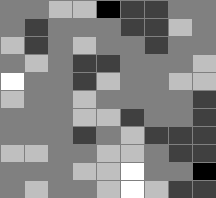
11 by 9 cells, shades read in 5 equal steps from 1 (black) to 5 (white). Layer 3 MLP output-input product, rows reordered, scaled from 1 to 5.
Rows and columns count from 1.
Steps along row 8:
same same down up up down same same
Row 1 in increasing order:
1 2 2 3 3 3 3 4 4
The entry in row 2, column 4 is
3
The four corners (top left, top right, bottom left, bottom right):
3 3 3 2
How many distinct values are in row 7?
3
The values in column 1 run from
3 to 5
